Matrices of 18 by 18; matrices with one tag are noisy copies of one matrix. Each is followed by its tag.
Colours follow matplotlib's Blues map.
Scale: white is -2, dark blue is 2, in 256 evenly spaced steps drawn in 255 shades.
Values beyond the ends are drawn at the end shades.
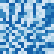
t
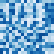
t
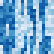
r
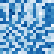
t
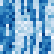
r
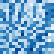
t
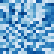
t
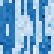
r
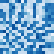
t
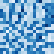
t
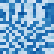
t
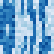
r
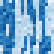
r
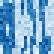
r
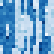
r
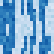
r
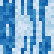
r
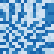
t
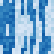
r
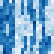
r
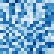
t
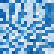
t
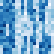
r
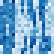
r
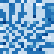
t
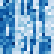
r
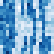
r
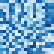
t
